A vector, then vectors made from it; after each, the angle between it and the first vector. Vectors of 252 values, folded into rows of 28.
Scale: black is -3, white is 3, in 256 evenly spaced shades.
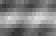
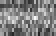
partly aligned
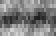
nearly opposite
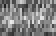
partly aligned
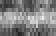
nearly parallel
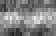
nearly parallel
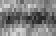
nearly opposite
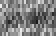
partly opposed
